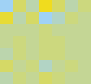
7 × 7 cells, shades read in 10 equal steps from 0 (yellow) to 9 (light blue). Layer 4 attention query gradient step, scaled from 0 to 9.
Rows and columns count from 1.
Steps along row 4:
down up down same up same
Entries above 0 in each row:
6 7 7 7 7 7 7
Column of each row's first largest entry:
1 4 1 1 1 4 1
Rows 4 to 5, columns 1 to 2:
5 4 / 6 4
